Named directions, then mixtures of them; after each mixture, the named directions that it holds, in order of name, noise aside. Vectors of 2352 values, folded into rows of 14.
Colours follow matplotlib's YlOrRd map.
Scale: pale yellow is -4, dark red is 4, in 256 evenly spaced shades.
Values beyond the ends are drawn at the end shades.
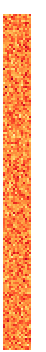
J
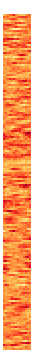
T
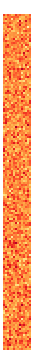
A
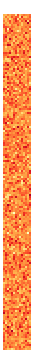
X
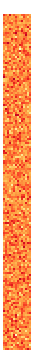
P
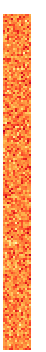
A, X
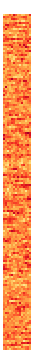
J, T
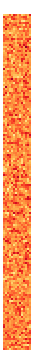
J, T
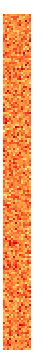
A, X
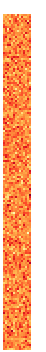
X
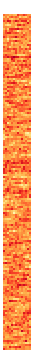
T, X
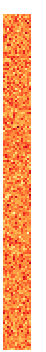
X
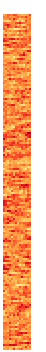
A, T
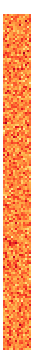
A, X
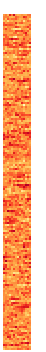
P, T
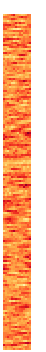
T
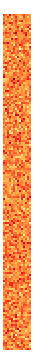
P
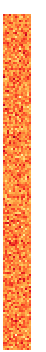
A, P
